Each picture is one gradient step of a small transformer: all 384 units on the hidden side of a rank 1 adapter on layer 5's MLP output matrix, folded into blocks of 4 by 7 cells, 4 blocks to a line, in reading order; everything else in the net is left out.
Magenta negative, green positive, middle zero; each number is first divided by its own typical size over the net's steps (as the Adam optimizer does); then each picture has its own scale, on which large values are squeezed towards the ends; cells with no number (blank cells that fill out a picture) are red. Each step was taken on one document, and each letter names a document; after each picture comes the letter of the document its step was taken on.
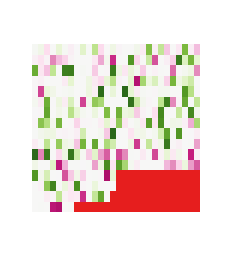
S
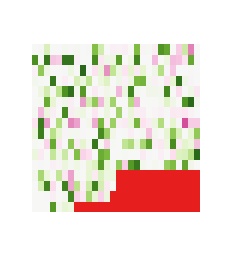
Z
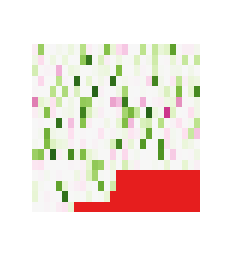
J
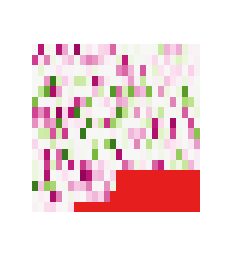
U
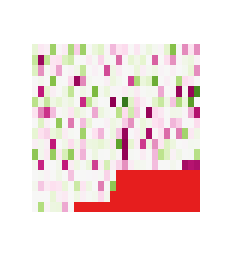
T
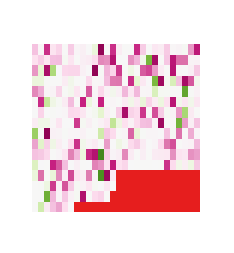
S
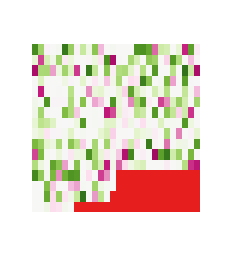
S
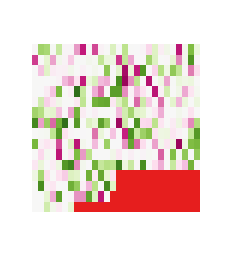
U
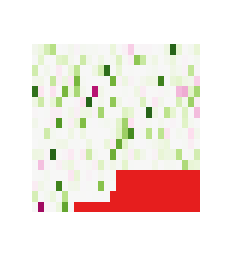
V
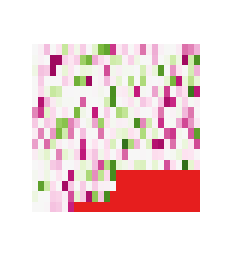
Z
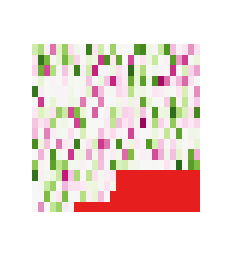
S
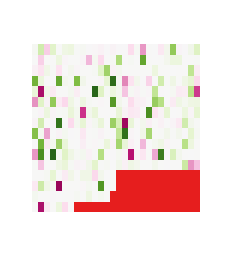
V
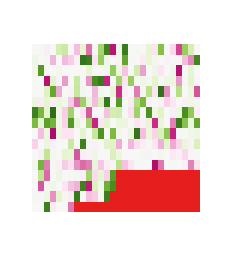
U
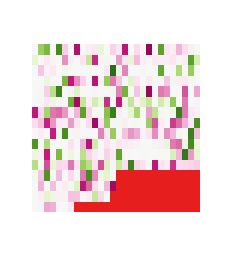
U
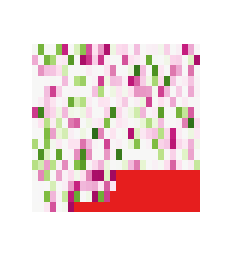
U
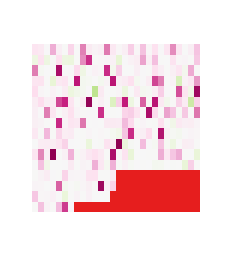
V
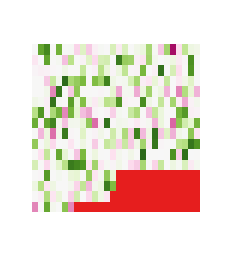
U
